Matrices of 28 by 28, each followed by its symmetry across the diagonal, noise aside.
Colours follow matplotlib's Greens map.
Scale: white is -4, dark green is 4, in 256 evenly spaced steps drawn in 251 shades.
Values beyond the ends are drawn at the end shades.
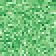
neither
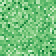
symmetric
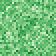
symmetric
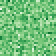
antisymmetric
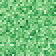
symmetric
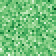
antisymmetric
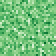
antisymmetric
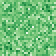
symmetric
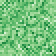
symmetric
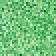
antisymmetric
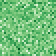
neither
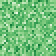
neither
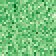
neither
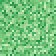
symmetric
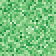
symmetric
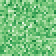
neither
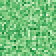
antisymmetric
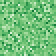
antisymmetric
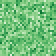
neither
